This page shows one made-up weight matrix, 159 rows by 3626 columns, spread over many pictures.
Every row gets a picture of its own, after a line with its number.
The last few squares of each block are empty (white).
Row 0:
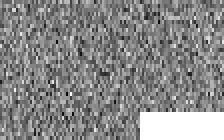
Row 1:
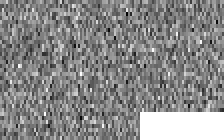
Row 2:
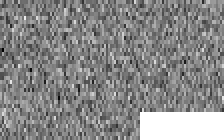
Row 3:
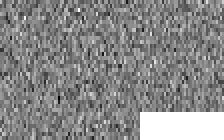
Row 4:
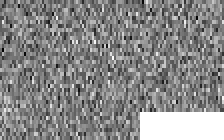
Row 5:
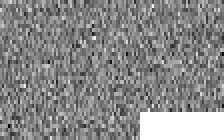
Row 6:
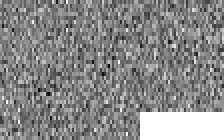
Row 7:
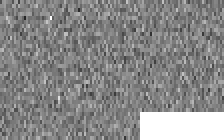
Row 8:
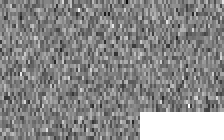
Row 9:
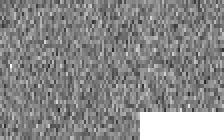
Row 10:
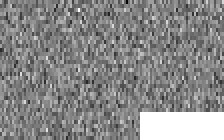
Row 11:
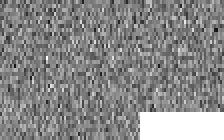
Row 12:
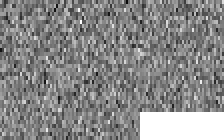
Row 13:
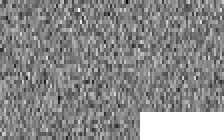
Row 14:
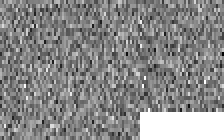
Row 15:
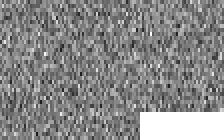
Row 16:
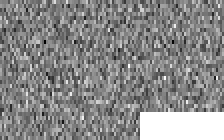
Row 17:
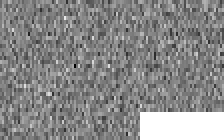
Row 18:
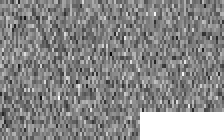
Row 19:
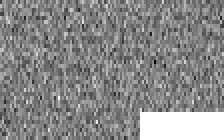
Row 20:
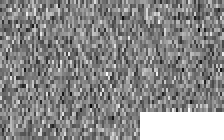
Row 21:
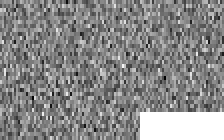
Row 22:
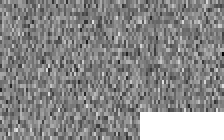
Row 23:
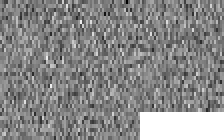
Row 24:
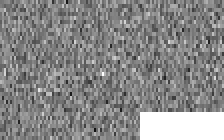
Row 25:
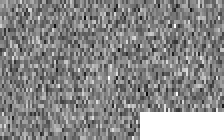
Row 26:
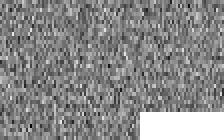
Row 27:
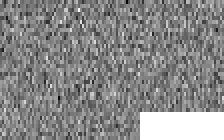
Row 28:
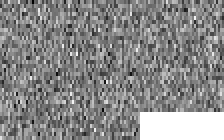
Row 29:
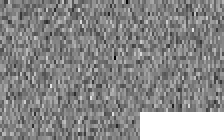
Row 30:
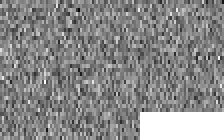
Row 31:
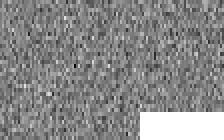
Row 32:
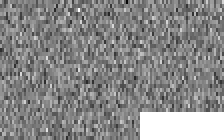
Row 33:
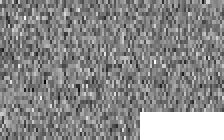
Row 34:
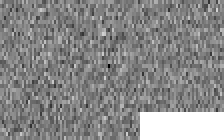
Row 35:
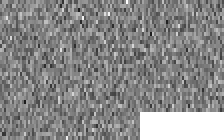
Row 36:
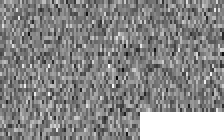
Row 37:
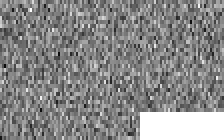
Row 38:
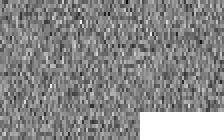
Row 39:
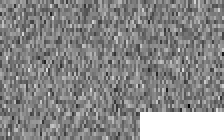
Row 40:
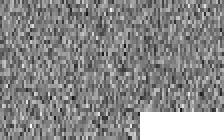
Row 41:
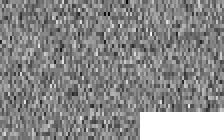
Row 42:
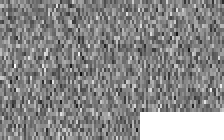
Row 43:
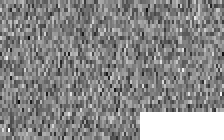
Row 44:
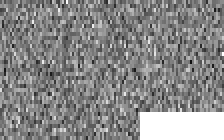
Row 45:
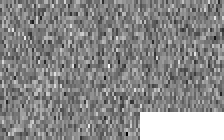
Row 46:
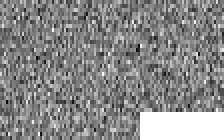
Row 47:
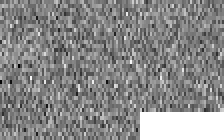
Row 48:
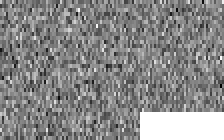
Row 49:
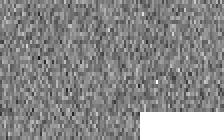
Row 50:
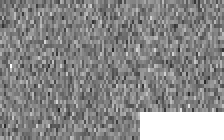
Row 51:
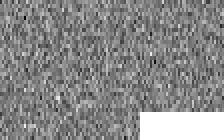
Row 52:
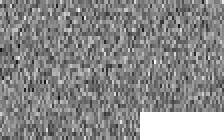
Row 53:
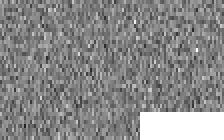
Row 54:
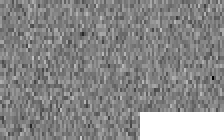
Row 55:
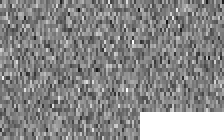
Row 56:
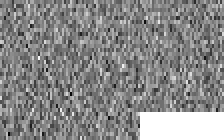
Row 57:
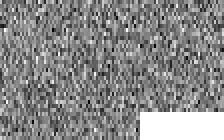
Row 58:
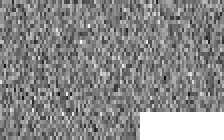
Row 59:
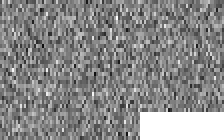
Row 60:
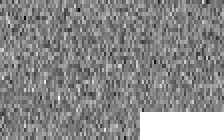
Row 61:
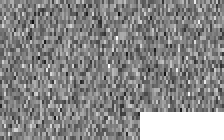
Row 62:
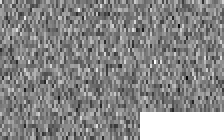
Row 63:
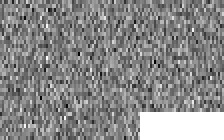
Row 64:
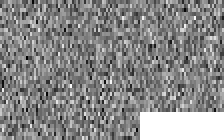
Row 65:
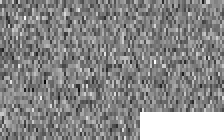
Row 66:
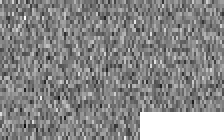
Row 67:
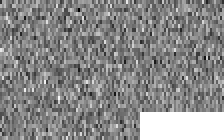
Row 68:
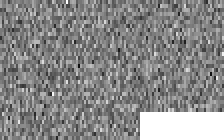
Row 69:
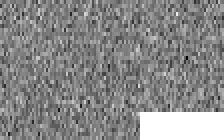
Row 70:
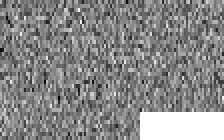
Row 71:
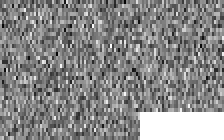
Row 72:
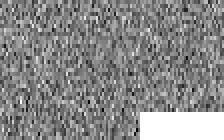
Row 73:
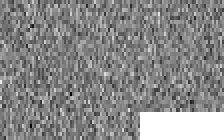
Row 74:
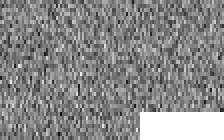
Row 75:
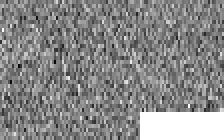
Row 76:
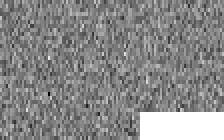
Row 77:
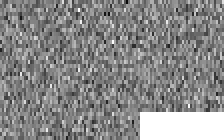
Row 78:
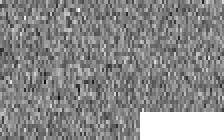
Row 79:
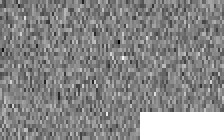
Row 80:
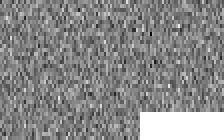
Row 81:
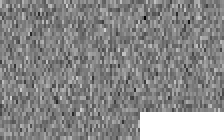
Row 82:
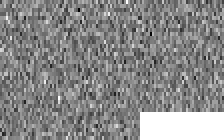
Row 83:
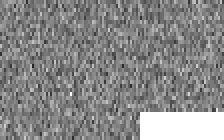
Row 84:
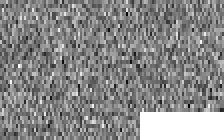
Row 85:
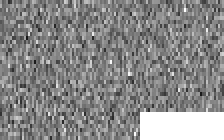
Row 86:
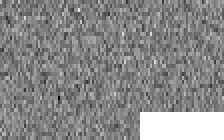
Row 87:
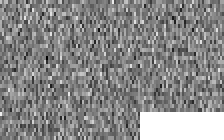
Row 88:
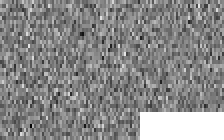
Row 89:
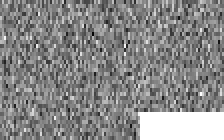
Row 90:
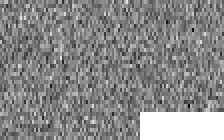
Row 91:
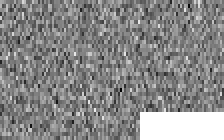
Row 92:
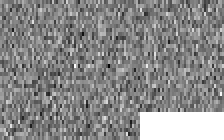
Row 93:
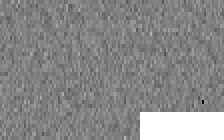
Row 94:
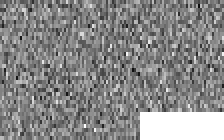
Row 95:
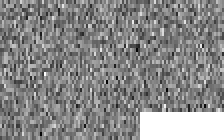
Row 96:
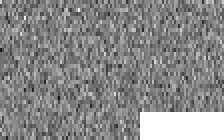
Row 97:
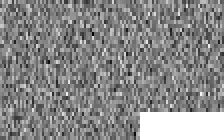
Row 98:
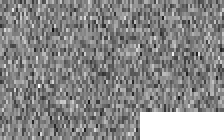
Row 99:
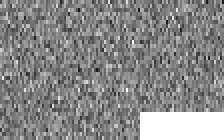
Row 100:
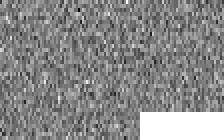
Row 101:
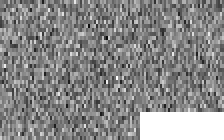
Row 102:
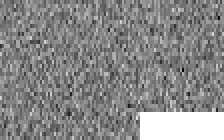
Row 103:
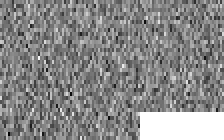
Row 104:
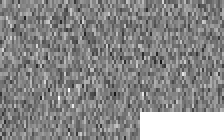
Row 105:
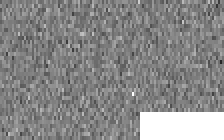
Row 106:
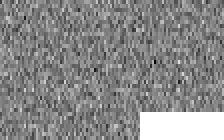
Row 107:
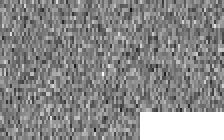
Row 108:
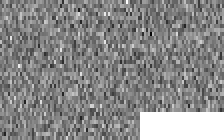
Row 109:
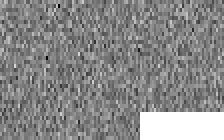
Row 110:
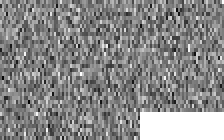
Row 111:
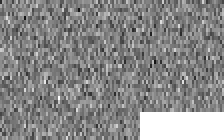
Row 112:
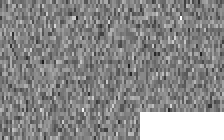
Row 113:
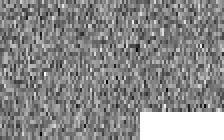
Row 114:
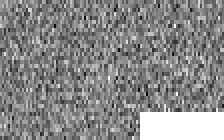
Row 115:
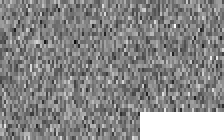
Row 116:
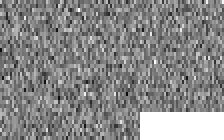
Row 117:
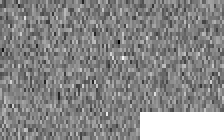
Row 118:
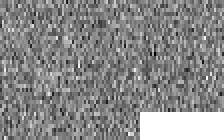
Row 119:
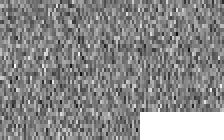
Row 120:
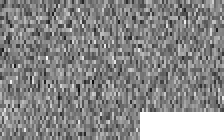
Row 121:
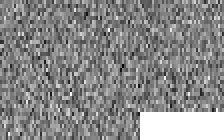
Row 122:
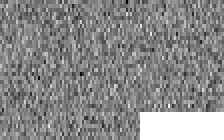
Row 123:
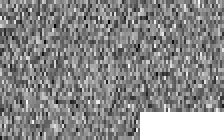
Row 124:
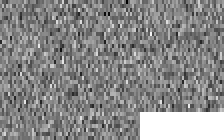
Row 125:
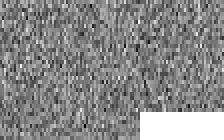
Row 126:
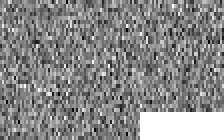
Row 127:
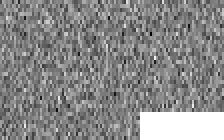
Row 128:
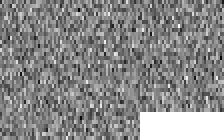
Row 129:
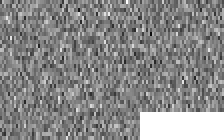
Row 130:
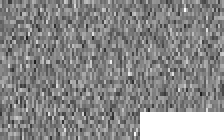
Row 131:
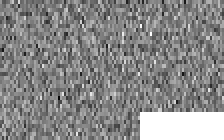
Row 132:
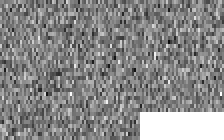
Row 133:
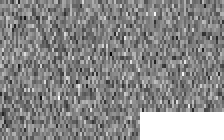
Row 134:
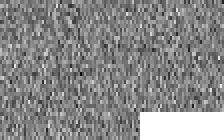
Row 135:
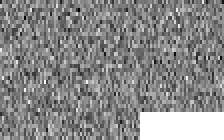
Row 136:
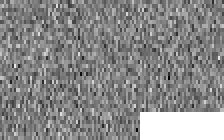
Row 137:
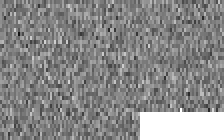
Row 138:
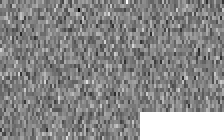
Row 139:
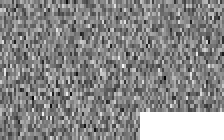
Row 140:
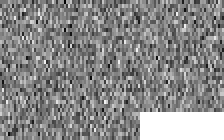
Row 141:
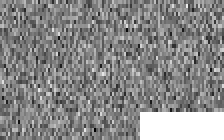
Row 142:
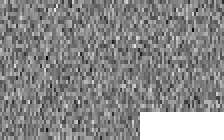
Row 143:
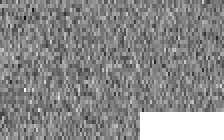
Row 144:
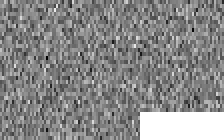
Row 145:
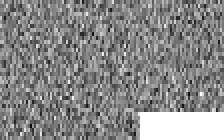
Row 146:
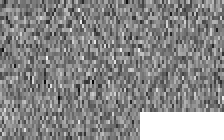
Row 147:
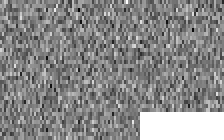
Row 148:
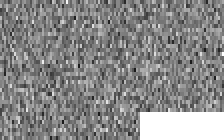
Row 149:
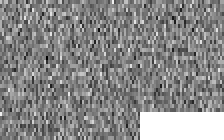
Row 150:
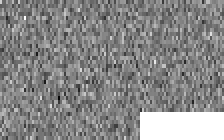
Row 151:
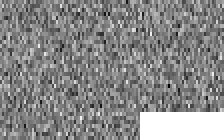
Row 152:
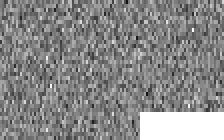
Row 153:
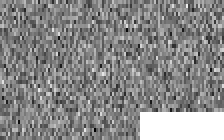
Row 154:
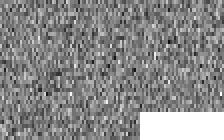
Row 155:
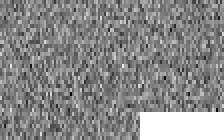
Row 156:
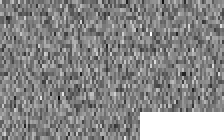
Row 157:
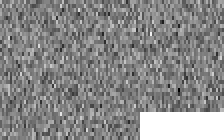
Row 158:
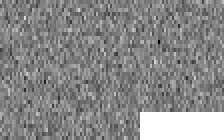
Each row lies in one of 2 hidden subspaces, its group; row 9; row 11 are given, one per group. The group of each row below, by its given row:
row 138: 11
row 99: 11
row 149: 11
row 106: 11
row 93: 11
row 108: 11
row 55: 11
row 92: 9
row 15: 11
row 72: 9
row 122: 11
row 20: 9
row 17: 9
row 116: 11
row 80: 11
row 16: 9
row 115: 9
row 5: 9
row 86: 11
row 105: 9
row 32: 11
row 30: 11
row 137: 9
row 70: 11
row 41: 11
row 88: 9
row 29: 11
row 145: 9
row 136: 11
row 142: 11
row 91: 9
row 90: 11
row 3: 11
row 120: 11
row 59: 9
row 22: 9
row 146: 11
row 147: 11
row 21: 9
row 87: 11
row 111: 11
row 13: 11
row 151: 11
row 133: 11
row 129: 11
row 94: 9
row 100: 11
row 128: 11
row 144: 11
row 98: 9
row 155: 9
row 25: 9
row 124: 11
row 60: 11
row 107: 9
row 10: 11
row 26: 9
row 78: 11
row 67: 11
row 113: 9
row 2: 11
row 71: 9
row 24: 9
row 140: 9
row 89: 9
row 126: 9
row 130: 9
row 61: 9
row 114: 9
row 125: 9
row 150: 11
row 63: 11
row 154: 9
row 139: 9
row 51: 11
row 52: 11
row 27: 11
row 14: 9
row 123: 9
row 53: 11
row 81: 9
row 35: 11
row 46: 9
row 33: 11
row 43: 9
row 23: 11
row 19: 11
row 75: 11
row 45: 9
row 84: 11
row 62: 11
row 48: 11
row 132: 9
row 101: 9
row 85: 9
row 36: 9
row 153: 9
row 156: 11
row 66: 11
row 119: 11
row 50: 9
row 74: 11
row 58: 9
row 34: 9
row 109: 11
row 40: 9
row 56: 9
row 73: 9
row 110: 11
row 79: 11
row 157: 11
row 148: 9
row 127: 11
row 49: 9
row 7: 11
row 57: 9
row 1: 11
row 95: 9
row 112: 9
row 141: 9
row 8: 11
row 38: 11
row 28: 9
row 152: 11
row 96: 11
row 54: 9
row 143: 11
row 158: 11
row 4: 11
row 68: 9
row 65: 11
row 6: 9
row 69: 9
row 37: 9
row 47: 11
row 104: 11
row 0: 9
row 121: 9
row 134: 11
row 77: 11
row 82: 11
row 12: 11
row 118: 9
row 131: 11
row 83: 9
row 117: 11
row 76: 9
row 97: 9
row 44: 9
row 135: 11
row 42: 11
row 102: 9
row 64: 9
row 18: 11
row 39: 9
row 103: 9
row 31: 9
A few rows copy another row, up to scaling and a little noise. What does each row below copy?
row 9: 50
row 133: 18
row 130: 85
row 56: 103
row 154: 132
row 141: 153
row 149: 87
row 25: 114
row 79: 117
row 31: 17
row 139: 21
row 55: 99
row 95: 113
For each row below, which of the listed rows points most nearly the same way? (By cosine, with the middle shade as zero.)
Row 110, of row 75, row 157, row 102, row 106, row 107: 157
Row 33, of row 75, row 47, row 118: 118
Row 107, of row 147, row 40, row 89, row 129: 40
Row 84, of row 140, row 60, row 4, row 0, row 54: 4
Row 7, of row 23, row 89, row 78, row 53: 89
